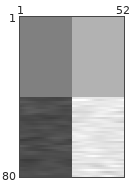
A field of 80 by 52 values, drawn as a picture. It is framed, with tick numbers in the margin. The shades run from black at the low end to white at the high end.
It is made of 2 by 2 panels. Panel 1,1: middling, flat. Panel 1,2: high, flat. Panel 2,1: low, streaked across, faint in contrast. Panel 2,2: very high, streaked across, faint in contrast.
